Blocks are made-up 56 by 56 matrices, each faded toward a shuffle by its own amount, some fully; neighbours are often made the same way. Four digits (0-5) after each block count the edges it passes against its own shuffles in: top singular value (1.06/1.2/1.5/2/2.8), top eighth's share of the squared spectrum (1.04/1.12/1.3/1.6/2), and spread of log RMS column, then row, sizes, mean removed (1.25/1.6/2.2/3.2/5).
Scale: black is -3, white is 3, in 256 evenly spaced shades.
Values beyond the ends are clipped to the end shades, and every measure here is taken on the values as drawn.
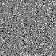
3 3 1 1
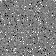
1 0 0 0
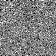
1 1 0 1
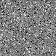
0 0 0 0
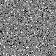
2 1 0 0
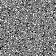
1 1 0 0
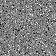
0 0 0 0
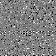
3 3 1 2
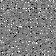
3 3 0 1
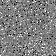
2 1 0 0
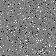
0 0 0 0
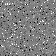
0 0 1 0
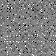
3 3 1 1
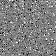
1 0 0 0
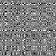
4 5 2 3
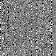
2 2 3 0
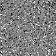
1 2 2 0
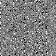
1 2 2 0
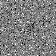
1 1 1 0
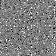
1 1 1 0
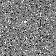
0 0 1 0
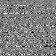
2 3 0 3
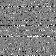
2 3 0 3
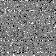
1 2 0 2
